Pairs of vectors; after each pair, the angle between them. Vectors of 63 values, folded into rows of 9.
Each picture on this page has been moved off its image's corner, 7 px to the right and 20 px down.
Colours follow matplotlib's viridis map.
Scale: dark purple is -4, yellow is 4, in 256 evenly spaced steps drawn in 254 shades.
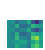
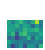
partly opposed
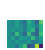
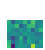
orthogonal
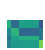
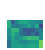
nearly parallel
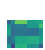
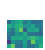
orthogonal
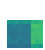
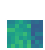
nearly opposite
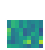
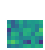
nearly opposite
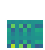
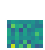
nearly parallel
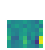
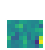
nearly parallel
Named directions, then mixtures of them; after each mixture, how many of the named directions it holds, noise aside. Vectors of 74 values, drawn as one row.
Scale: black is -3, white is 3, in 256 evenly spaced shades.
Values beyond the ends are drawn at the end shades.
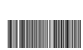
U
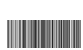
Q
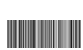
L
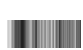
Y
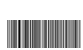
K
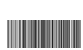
one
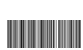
two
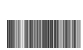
three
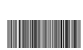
three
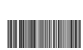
two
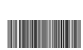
three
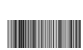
two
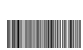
two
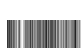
two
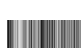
three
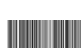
two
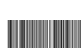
one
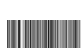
three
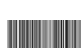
two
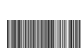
two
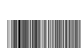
two
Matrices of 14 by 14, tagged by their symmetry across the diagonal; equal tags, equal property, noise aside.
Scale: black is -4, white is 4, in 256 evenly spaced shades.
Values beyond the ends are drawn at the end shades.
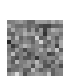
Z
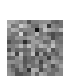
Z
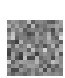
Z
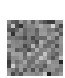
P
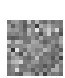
P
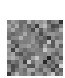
P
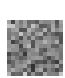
Z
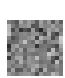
Z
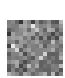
P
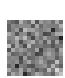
P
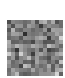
Z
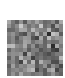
Z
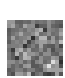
P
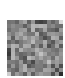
P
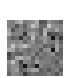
P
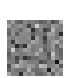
P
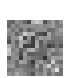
P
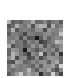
P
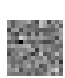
Z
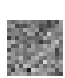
Z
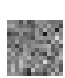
Z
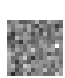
Z
